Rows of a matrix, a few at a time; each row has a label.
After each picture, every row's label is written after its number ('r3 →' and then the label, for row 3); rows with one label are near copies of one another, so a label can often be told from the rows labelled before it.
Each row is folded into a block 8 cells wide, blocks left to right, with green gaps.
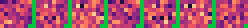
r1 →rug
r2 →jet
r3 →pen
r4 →rug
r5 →jet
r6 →pen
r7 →jet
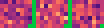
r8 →rug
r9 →pen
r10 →jet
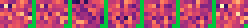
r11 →pen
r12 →pen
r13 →rug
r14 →jet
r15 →jet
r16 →jet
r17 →pen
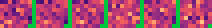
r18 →rug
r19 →rug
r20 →rug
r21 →pen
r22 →rug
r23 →jet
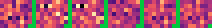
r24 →jet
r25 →pen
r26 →pen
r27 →rug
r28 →jet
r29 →jet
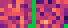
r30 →jet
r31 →rug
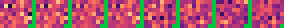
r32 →pen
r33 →pen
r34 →pen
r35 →pen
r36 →jet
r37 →jet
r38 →rug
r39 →jet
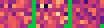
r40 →pen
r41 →pen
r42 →rug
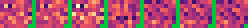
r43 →pen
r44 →pen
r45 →pen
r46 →jet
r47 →rug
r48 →rug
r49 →rug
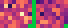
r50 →pen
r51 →rug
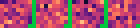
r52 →rug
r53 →pen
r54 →rug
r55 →jet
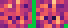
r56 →jet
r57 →jet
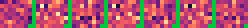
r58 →rug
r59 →pen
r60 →jet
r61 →pen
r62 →jet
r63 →pen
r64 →jet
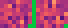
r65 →jet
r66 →jet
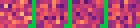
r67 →pen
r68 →jet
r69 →rug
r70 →jet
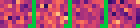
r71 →jet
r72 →pen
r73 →rug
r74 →rug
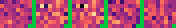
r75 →rug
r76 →pen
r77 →pen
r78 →rug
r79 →jet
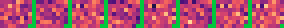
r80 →jet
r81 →rug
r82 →pen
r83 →rug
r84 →pen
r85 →rug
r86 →pen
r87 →pen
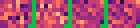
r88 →jet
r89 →pen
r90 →rug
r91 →rug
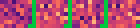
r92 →rug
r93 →pen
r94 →jet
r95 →pen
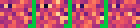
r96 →pen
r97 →pen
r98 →pen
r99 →pen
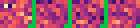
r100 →pen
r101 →rug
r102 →rug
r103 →rug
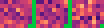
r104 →rug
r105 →rug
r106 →jet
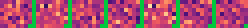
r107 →jet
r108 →pen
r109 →jet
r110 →rug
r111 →pen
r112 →rug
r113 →rug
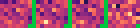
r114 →rug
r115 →rug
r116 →rug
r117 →pen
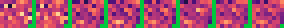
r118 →pen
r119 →pen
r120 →rug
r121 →rug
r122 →rug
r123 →rug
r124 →rug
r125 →rug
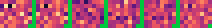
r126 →pen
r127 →pen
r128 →rug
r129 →jet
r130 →jet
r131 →pen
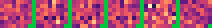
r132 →jet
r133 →jet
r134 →jet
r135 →jet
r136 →pen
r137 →rug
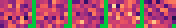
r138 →jet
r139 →jet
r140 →rug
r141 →pen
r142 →rug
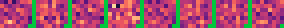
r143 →rug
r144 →jet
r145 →rug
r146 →pen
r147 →rug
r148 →jet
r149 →jet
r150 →rug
